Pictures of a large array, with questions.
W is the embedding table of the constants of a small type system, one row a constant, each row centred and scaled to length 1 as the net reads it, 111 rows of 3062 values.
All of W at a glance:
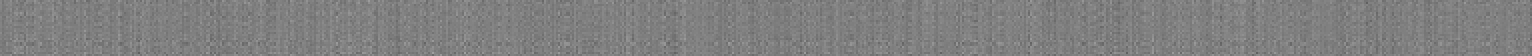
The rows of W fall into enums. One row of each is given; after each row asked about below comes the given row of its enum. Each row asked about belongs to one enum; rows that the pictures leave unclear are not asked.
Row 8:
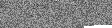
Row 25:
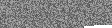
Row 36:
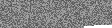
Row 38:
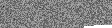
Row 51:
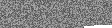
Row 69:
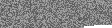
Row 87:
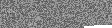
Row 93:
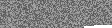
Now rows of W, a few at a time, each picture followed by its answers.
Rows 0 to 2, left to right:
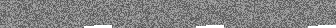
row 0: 93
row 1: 69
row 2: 36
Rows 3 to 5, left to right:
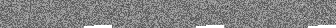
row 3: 36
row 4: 69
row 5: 38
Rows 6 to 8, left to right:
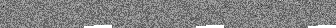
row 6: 38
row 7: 69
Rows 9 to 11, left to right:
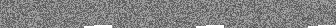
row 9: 87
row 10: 87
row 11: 69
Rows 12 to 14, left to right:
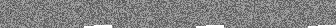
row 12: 38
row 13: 87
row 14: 36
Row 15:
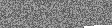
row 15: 51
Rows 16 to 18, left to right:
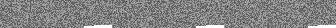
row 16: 36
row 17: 87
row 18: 38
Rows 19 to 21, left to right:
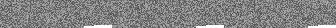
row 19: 36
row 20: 93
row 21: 69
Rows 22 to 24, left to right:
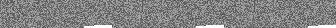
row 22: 87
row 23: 36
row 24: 36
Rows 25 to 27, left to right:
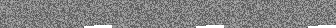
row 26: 93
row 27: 93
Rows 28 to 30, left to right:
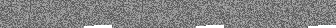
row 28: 36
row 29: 36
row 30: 25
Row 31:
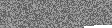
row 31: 93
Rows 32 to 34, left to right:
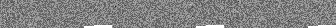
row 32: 87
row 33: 38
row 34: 87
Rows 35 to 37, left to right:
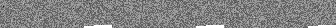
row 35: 38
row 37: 87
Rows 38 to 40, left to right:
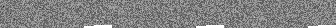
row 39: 25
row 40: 87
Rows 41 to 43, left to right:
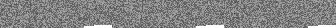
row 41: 69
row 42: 36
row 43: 87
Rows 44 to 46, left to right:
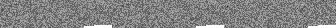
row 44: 69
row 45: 69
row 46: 38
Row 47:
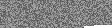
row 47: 93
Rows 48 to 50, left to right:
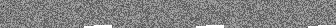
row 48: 38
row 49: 69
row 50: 93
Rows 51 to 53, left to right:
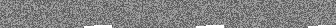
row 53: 87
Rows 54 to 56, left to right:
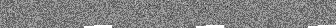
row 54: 87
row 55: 8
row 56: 38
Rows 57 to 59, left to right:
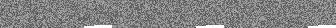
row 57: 69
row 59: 87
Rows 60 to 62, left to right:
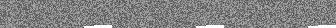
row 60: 93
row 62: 51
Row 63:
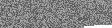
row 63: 69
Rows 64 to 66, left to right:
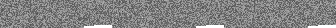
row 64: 69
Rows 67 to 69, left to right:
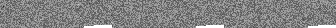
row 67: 38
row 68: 36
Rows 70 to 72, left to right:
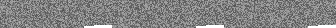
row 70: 25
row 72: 36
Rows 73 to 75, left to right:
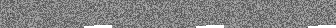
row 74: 51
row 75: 93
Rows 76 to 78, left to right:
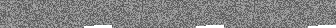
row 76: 93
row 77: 36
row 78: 36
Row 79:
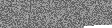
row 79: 36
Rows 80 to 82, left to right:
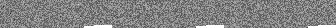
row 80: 38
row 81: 51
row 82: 93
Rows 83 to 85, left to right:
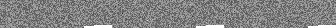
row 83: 93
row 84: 38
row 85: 87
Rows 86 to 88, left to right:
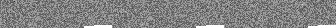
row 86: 87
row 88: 38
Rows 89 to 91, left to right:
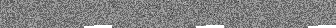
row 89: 87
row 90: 8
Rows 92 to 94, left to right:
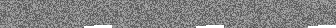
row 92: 93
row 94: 69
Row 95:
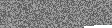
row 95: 93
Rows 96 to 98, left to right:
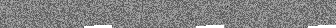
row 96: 25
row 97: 36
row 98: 38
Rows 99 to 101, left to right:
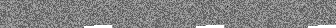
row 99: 93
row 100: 38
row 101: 38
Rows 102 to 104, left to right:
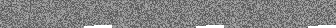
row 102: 36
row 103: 93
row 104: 93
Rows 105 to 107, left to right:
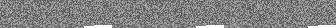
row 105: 51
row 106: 51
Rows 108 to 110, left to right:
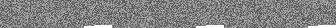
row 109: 87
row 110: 69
